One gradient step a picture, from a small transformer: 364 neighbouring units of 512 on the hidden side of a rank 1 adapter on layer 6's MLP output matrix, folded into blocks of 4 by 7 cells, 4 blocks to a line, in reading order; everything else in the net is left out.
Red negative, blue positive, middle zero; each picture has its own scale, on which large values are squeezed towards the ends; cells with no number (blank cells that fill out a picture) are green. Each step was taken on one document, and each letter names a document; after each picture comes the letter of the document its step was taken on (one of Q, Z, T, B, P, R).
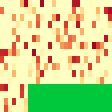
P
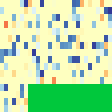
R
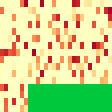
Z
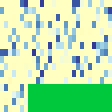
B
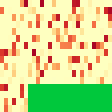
P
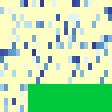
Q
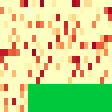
Q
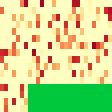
P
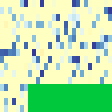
Q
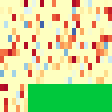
Q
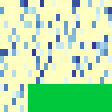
B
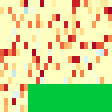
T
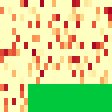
Z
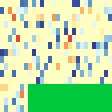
Q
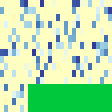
B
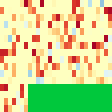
P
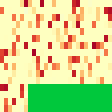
P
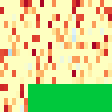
R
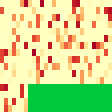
P
